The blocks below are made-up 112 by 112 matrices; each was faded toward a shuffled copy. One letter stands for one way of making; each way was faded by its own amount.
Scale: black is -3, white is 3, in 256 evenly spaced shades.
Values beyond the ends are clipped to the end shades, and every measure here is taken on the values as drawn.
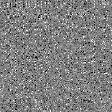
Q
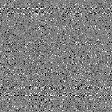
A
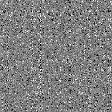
Q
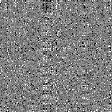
Q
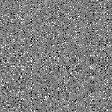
Q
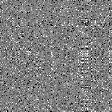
Q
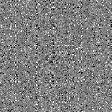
Q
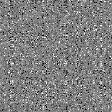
Q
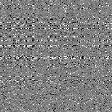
A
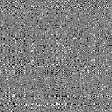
A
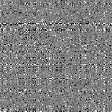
A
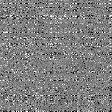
A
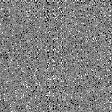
Q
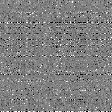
A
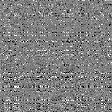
A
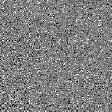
Q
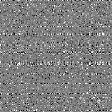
A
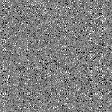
Q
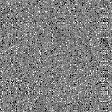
Q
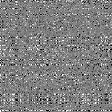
A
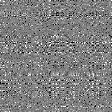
A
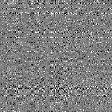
A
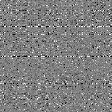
A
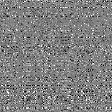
A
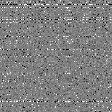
A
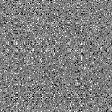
Q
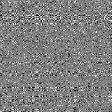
A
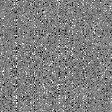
Q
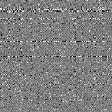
A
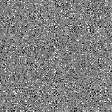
Q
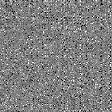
Q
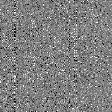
Q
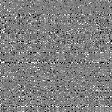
A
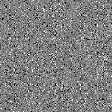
Q
